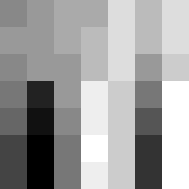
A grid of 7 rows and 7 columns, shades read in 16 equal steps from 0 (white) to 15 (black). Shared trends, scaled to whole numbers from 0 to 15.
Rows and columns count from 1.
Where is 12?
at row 6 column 6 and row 7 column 6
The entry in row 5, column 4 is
1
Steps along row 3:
down same down down up down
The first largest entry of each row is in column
1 1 1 2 2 2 2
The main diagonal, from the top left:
7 6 6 1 3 12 0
